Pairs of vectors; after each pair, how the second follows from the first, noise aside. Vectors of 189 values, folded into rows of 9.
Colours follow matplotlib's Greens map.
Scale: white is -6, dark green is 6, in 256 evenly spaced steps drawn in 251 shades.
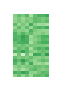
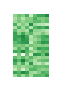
scaled up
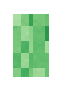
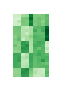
scaled up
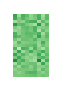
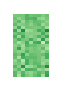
reversed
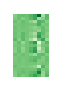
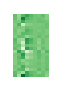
reversed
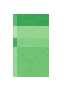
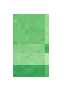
reversed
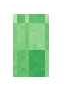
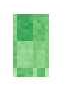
reversed
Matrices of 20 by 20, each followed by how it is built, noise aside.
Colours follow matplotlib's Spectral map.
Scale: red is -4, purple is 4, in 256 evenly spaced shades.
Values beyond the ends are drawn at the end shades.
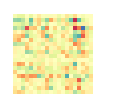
low rank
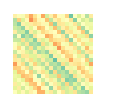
Toeplitz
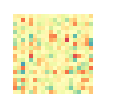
low rank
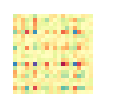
low rank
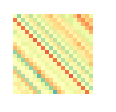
Toeplitz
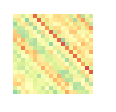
Toeplitz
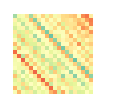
Toeplitz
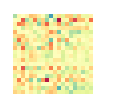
low rank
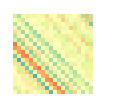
Toeplitz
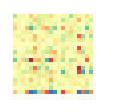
low rank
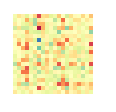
low rank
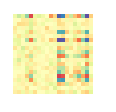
low rank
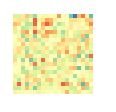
low rank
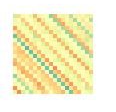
Toeplitz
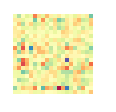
low rank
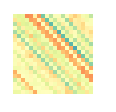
Toeplitz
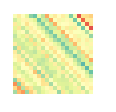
Toeplitz
